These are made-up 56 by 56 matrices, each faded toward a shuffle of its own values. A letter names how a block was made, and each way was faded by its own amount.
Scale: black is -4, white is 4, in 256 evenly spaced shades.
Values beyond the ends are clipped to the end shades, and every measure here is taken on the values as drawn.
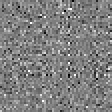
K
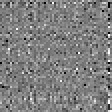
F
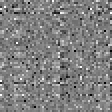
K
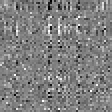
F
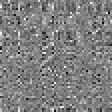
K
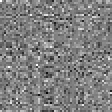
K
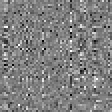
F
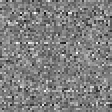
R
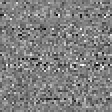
R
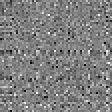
K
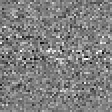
R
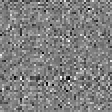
K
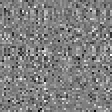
K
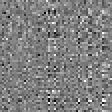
F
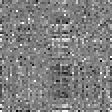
K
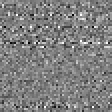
R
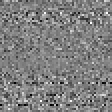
R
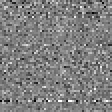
R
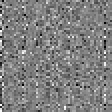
F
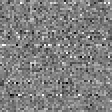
R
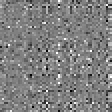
F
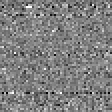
R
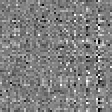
F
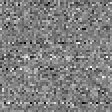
R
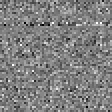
R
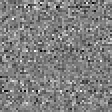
R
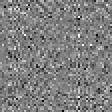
K
